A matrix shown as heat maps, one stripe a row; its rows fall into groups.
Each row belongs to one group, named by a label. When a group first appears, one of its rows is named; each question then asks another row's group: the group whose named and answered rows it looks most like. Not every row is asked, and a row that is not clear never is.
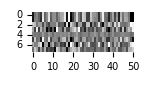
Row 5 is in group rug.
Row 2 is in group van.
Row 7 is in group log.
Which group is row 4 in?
rug
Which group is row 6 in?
van
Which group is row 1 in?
rug
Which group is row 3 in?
log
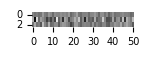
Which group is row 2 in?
rug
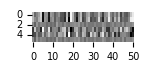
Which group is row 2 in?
log
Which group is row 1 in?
van
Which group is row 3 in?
rug
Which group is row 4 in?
rug
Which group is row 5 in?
log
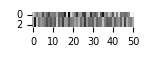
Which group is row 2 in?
log
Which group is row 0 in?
van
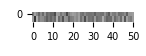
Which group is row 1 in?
log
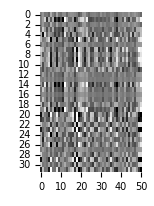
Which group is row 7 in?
van
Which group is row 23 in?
rug
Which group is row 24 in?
van
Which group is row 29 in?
rug
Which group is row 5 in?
van
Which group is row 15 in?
log
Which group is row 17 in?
log
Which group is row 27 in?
log
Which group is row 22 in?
van
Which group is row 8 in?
van
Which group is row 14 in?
log
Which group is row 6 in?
log
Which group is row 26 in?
van
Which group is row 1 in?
log
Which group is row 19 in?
log
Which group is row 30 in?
van
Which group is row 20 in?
rug
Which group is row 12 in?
log
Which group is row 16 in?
log
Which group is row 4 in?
log
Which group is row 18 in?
van
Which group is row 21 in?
rug
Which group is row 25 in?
log
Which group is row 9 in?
van
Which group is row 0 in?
rug
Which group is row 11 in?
rug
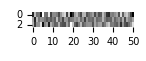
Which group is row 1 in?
log
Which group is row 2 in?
van
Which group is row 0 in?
rug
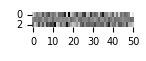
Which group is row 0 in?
van
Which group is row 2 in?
log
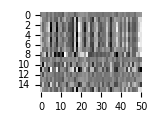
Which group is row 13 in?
log
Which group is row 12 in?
log
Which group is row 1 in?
van
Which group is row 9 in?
rug
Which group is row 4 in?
van
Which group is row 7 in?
van
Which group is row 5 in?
van
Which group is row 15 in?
van
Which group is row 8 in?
log
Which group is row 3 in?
van
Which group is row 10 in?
log
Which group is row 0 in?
log
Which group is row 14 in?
rug
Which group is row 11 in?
rug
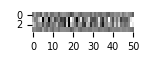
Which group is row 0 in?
rug
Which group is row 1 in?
van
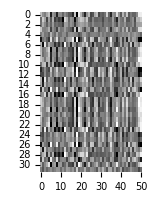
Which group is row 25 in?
rug
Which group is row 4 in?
rug
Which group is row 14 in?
log
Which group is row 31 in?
rug
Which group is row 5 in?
rug
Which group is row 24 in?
rug
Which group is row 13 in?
log
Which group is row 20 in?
van
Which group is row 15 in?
rug
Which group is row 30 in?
van
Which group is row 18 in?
van
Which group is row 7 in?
van
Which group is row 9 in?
van
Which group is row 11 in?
rug
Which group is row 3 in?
van
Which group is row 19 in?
van
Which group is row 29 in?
rug
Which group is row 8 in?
van
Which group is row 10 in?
log
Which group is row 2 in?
log
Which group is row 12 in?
rug
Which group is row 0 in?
van
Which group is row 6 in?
log
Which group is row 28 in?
log
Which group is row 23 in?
log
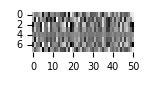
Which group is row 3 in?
rug
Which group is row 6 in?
rug
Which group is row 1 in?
log
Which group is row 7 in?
van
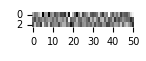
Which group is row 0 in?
van
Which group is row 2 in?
rug
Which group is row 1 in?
rug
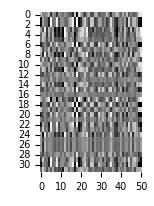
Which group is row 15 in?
rug
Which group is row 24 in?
log
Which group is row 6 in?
rug
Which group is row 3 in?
log
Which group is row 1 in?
rug
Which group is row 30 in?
rug
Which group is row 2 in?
rug
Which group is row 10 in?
van
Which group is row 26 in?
log
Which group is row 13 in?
rug
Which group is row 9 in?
rug
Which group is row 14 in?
log
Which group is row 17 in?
van
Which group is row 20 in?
rug
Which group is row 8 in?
log
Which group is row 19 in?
van
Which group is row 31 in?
log
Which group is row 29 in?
rug
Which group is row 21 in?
rug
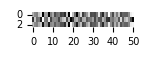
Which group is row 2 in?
van
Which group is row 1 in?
rug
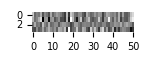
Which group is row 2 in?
rug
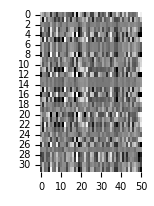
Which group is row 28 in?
rug
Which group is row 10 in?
van
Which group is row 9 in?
van
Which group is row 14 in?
log
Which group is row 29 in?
rug
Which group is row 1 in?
log
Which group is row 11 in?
log
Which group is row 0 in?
van
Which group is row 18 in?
log
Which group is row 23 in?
log
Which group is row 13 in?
log
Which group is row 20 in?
van
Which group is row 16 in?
rug
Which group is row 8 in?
rug
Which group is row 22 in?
log
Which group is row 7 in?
rug
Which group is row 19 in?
rug
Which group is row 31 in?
rug
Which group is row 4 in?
rug
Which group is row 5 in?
log
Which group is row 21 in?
van
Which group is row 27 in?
log
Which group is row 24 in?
rug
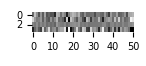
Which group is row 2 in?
log
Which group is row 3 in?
rug
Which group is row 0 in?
log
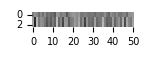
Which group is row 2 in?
log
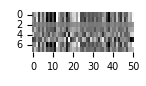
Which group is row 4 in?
van
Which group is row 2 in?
log
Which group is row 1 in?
log
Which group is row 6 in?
log
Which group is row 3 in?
log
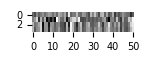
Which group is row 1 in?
log
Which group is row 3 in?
van
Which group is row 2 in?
van
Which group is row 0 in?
rug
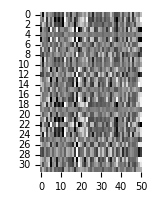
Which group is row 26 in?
van
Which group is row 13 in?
van
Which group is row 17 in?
van
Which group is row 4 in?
log
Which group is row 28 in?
rug
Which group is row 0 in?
log
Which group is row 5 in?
rug
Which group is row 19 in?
rug
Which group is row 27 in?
rug
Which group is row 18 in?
log
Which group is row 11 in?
van
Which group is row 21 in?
log
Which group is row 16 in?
van
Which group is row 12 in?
rug
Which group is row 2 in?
log
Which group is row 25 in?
rug
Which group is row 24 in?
log
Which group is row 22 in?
rug
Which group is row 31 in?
log
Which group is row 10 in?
log
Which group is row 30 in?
van
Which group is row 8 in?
rug
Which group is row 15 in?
rug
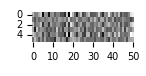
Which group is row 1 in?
rug
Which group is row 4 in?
van
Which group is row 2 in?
van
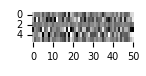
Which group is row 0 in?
van
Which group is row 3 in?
rug
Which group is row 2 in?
rug
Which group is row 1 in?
log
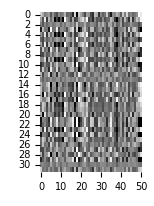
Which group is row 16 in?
log
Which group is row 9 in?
log
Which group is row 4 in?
log
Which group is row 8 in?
rug
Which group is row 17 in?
van
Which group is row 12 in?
van
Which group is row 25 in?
log
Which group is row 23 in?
log
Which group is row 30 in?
rug
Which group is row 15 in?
van
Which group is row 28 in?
van
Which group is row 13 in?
rug
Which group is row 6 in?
log
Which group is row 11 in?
rug
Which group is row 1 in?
log
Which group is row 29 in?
rug
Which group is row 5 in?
rug
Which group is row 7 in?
rug
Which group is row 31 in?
van
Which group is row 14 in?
van
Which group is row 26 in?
rug
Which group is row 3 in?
rug
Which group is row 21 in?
rug
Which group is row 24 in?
rug
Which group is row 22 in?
rug
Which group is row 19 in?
log
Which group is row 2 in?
rug
